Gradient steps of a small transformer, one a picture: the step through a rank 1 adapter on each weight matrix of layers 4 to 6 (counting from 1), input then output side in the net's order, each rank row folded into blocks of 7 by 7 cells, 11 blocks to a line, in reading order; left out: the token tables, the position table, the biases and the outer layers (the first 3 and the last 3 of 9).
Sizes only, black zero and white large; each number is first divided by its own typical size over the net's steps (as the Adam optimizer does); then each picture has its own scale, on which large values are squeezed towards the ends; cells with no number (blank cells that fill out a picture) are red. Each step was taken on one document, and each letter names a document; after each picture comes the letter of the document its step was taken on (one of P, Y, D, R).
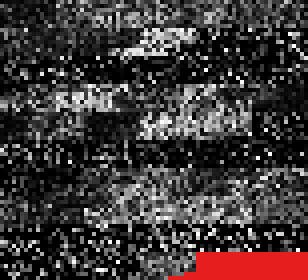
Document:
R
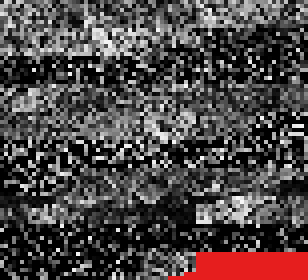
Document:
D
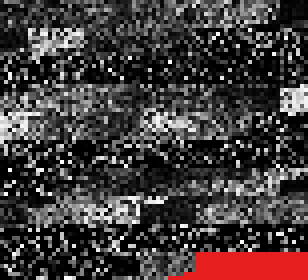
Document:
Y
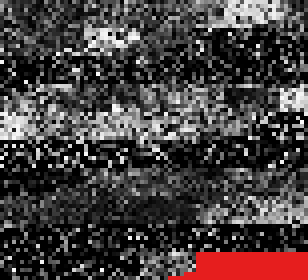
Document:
D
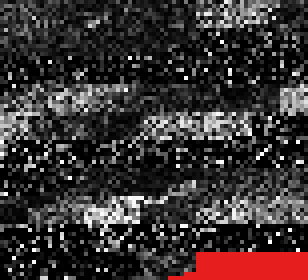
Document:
Y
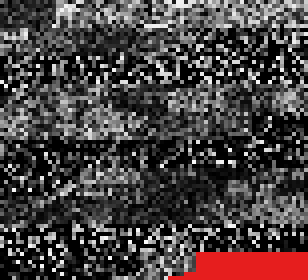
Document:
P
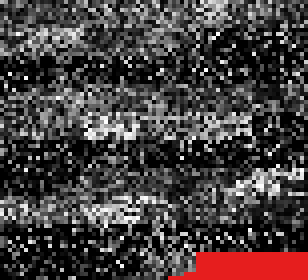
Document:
R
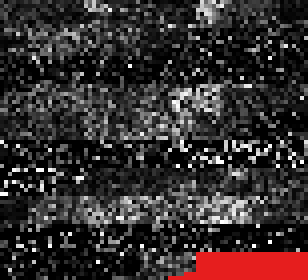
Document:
Y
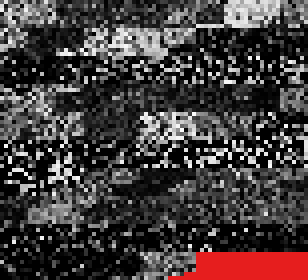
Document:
D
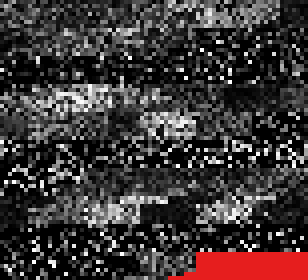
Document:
Y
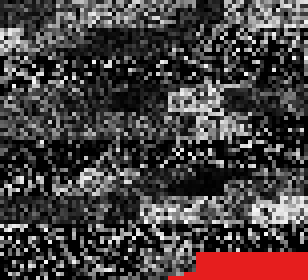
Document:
P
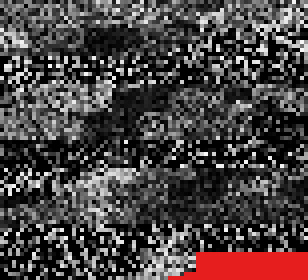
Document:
P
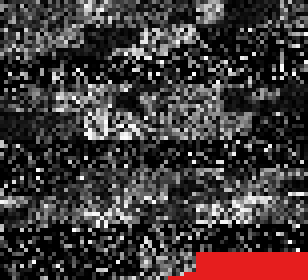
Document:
R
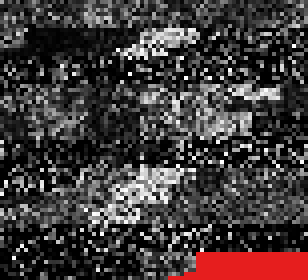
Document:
R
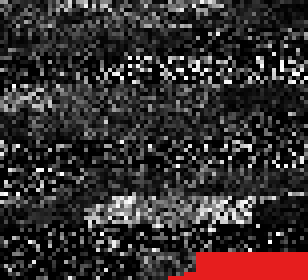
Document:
Y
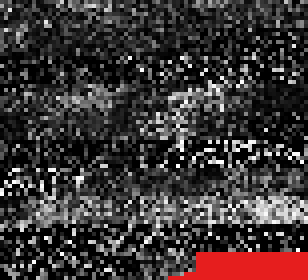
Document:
R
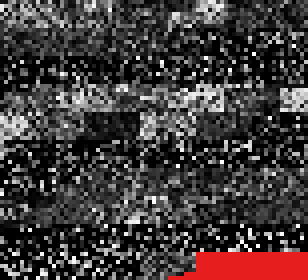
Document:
R
